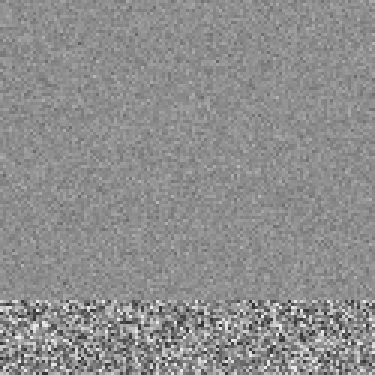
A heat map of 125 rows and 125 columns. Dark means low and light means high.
The halves do not mirror each other. A few values lie far out on both sides of the bulk. There are no regular stripes. A horizontal seam about 80% of the way down splits the table, and the top part is calmer. There is no overall slope. The grain is fine, like static.
